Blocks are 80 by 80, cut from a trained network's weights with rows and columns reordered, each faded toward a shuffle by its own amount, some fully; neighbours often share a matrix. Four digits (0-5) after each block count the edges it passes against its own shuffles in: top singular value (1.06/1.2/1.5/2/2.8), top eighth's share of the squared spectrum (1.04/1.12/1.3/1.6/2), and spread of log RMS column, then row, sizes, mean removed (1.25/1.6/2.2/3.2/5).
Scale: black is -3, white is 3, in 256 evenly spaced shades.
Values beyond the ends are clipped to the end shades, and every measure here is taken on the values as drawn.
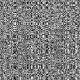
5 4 3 2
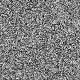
0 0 0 0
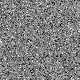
0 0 0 0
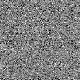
3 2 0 1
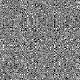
4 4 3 2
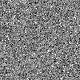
2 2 0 0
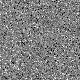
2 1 0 0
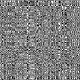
4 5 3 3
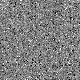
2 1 0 0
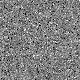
0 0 0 0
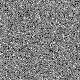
1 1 0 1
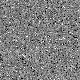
0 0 0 0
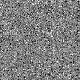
3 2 1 1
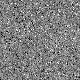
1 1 0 0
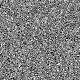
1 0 0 0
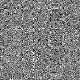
4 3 2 2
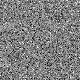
3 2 0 0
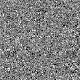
3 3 1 1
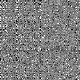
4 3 3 1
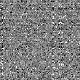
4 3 2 1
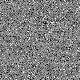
2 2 0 0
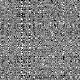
4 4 3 1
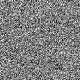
3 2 1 0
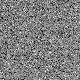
2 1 0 0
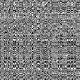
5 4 3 3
